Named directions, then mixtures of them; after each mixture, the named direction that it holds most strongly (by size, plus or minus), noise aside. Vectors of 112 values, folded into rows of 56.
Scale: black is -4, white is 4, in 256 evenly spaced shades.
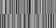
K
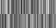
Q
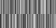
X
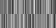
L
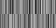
K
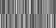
K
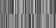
L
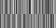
K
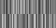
Q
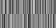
K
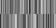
X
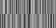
K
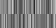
L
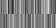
L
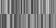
Q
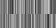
L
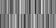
X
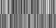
Q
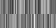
X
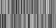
Q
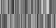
Q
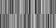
X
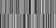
K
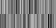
K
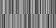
K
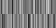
L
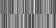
L
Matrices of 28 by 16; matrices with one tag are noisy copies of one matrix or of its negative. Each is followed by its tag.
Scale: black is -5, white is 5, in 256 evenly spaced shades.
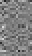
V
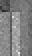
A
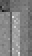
A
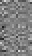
V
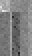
A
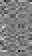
V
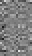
V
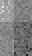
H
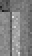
A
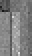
A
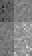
H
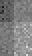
H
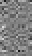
V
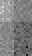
H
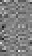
V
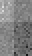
H
